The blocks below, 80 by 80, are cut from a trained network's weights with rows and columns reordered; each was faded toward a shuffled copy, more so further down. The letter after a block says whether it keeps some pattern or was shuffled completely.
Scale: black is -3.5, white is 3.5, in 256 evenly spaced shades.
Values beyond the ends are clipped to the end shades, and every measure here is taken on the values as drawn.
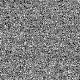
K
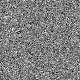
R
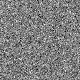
R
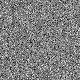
R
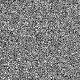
K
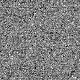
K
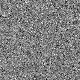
R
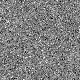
R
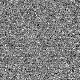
K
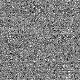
K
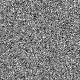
R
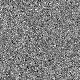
R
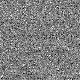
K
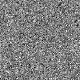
K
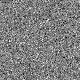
R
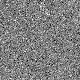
R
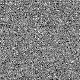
K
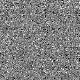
K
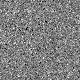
R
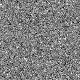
R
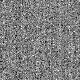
K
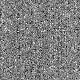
K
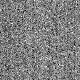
K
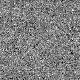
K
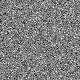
R
